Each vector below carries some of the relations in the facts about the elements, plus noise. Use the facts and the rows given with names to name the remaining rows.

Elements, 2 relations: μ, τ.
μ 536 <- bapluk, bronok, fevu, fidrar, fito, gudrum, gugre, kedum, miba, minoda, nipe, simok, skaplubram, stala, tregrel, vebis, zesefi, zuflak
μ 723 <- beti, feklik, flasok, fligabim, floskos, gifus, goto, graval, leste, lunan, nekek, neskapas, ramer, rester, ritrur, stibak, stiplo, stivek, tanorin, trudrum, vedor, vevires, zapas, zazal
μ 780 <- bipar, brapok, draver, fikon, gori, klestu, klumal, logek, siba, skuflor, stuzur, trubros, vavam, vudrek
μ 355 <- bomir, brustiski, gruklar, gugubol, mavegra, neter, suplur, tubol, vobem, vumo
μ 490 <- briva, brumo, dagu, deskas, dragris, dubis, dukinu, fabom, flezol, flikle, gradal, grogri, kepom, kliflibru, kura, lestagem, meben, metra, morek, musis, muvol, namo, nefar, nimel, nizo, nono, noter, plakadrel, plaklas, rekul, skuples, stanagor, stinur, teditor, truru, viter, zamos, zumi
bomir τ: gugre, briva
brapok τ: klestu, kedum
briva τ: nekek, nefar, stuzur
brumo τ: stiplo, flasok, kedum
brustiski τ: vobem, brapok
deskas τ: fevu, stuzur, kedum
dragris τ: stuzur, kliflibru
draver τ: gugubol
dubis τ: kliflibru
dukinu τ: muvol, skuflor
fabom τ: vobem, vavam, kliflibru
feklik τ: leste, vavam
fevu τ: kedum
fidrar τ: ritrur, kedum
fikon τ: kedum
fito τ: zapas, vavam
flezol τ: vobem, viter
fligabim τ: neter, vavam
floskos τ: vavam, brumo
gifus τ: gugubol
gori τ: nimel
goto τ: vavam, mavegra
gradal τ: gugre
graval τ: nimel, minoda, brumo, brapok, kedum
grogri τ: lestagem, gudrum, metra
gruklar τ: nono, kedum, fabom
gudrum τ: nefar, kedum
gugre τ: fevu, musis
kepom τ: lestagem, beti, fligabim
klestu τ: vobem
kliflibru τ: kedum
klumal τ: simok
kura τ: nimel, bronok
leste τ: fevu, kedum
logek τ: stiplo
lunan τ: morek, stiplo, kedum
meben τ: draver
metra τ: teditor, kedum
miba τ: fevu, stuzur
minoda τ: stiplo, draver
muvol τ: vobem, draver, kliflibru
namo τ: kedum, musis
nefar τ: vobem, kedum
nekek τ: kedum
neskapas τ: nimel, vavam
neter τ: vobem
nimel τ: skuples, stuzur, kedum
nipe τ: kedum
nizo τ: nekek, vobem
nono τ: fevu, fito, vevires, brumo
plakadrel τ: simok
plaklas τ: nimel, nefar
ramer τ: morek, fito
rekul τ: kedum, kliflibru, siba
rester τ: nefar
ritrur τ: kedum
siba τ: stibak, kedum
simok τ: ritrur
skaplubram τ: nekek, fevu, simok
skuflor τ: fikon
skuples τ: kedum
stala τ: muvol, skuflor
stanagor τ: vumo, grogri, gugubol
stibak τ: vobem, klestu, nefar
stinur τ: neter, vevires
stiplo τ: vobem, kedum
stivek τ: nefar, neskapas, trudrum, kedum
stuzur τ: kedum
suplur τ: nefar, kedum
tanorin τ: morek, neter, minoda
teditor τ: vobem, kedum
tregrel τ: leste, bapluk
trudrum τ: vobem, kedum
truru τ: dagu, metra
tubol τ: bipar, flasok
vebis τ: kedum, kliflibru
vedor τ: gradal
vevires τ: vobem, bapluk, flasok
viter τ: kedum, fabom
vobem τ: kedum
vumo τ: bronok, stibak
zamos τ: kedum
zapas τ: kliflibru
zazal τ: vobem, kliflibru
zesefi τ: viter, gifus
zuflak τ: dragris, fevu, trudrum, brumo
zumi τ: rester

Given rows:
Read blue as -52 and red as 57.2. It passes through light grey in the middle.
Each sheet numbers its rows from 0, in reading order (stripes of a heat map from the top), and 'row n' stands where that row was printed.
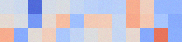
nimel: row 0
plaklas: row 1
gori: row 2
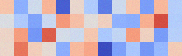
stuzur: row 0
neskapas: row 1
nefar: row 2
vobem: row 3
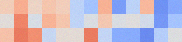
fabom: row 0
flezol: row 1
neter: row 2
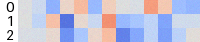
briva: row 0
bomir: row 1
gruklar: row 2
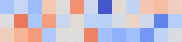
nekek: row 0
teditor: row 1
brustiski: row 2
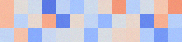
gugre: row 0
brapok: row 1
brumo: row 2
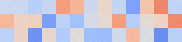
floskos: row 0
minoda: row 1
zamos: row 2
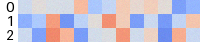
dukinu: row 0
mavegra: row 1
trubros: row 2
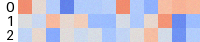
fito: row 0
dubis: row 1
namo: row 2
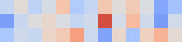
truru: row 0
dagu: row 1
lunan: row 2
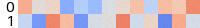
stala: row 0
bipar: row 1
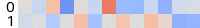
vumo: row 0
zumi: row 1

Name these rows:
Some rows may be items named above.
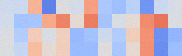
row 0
tubol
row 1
rester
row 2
dragris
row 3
dubis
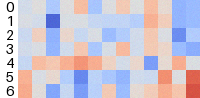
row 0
zumi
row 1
nimel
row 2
viter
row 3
kura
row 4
vevires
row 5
vebis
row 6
gudrum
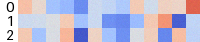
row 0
fidrar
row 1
kliflibru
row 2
fikon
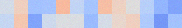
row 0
nono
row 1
brumo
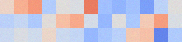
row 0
brustiski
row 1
graval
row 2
rekul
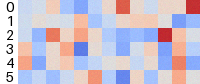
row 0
bapluk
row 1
meben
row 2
zapas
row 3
siba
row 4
gori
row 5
leste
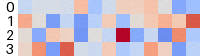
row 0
stanagor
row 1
gudrum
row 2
vavam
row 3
nefar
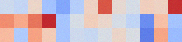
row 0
bronok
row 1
klestu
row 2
logek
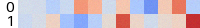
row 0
fligabim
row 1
bapluk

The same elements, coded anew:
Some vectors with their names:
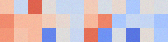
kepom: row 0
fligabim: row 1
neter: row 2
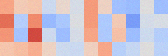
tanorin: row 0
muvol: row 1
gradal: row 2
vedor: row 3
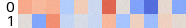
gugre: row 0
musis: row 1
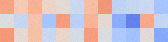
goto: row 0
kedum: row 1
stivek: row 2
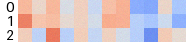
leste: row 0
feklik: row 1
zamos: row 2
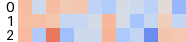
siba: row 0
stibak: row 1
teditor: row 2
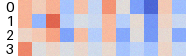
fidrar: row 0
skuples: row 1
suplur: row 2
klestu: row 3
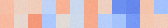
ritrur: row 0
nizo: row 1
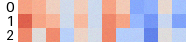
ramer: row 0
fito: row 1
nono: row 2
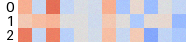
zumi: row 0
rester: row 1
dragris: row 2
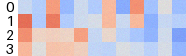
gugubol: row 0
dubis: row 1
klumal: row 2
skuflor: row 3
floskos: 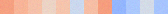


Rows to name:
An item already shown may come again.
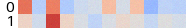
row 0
dubis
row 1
nimel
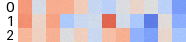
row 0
gori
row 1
minoda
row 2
leste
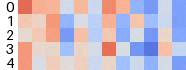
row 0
fito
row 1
vumo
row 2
suplur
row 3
stiplo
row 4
draver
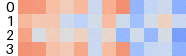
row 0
neskapas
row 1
stibak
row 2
draver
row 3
neskapas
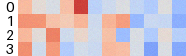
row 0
vavam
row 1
neskapas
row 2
plaklas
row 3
vebis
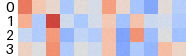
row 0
zazal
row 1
briva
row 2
gugubol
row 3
nefar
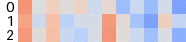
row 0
draver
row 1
trudrum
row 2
gifus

